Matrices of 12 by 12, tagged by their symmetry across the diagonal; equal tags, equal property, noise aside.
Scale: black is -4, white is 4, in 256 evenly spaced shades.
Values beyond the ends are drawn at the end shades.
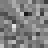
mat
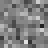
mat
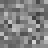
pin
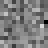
pin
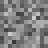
pin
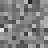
mat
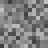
mat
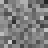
pin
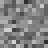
pin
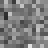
pin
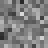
pin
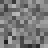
pin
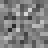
mat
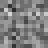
mat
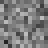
pin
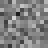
mat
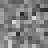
mat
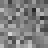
mat
